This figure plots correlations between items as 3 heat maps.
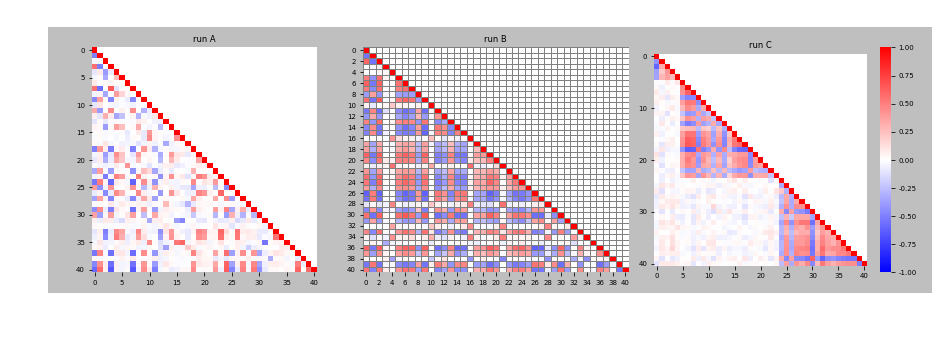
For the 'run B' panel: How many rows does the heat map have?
41
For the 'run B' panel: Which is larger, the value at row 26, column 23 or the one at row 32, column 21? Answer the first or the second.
the second
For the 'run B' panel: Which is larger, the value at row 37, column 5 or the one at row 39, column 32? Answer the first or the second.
the first
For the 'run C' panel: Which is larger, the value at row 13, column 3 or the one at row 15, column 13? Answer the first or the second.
the first
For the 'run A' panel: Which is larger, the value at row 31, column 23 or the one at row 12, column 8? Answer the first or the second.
the first
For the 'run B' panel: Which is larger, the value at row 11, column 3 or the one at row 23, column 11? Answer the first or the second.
the first
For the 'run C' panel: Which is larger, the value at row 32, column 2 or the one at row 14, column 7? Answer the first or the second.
the second
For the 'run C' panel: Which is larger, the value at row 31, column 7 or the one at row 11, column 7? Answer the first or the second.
the first
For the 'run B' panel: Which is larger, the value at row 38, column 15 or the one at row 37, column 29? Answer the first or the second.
the first
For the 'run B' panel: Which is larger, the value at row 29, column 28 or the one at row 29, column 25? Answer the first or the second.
the first
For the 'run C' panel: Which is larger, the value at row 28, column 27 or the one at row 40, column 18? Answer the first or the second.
the first
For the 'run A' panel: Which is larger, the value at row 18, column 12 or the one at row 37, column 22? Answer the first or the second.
the second
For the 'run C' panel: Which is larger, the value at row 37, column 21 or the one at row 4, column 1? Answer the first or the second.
the second
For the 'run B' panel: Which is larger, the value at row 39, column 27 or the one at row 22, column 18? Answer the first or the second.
the first
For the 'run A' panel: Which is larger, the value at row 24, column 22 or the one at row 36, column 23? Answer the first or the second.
the first
